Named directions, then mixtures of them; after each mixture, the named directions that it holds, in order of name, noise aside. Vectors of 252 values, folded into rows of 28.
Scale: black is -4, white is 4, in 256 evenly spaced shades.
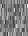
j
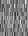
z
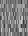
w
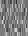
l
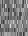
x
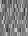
l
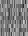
w, x, z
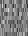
x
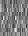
j, l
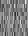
z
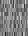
x, z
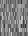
w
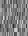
j, l, z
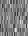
j, l, z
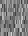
j, w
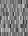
w, x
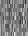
w, x, z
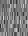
l, z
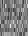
x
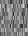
l, w, x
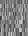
j, w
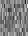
j, x, z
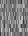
w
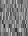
l, w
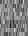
j, x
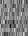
j, x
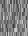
j, l, z
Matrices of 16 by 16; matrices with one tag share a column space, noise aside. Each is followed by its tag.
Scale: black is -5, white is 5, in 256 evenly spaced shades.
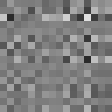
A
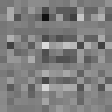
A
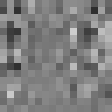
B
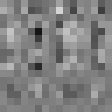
B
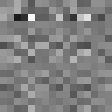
A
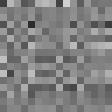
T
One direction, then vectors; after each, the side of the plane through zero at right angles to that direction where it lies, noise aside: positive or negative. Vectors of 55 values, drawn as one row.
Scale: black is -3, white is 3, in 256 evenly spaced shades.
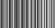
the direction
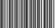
positive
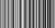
negative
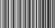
negative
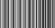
negative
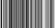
positive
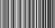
negative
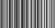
positive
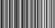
positive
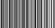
positive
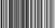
positive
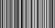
positive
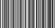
negative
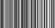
positive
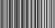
positive
